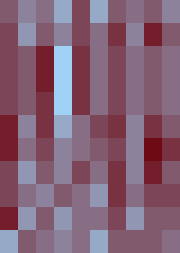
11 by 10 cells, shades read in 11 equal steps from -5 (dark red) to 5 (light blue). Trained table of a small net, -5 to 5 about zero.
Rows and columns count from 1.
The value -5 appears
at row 7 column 9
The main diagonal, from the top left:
-1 2 -4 5 -3 -2 -2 1 -2 -1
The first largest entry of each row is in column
4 2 4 4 4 4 4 2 6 2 1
